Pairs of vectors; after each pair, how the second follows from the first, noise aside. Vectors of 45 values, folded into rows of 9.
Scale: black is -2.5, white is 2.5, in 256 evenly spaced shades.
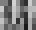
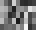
sign-scrambled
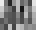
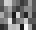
shuffled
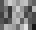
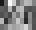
reversed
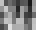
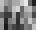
reversed
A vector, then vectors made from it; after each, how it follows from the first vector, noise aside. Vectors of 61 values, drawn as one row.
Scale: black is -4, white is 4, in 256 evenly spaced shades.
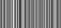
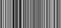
sign-scrambled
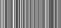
sign-scrambled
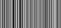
sign-scrambled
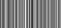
wrapped around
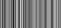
sign-scrambled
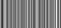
wrapped around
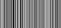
sign-scrambled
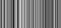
sign-scrambled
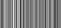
sign-scrambled
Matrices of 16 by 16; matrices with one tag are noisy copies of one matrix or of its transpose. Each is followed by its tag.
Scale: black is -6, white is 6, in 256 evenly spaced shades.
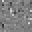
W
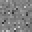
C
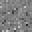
C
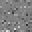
C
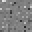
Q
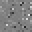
C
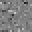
W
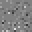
C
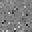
C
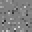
C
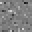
W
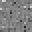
Q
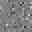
C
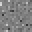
Q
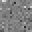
Q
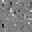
W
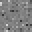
Q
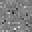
C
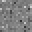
Q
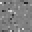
W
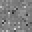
C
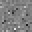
C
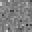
Q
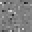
W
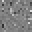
W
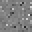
C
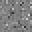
C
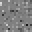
Q
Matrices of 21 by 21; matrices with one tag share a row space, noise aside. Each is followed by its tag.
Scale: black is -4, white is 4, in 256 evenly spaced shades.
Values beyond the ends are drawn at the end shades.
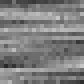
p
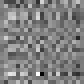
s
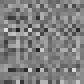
s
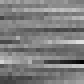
p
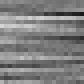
p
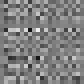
s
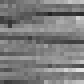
p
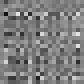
s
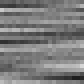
p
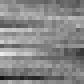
p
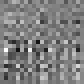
s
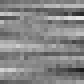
p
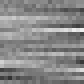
p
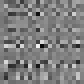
s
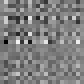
s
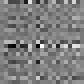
s
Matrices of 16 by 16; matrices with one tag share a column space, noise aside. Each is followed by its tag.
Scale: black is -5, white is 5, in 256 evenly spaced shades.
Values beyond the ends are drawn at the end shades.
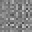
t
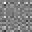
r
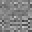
r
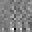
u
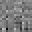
u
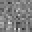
u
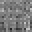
u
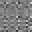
r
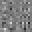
u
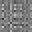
t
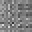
t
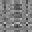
t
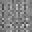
t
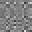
r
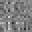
u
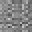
t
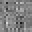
u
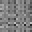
t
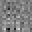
u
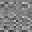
r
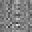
t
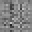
t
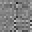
r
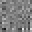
u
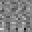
u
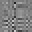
r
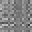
t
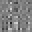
u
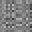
t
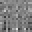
u
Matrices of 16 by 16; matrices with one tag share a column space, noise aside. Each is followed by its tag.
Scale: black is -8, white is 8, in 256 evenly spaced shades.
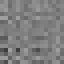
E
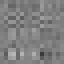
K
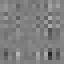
K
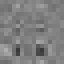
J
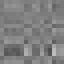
J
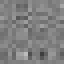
K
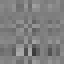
J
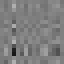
J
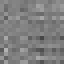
E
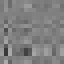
J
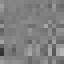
J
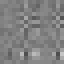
K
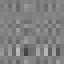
J
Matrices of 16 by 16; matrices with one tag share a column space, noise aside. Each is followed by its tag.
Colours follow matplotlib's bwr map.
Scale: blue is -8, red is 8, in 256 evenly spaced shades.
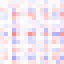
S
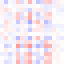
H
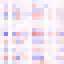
S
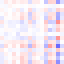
H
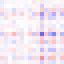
S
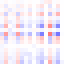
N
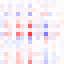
N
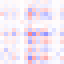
S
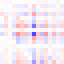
N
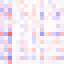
S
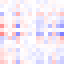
N
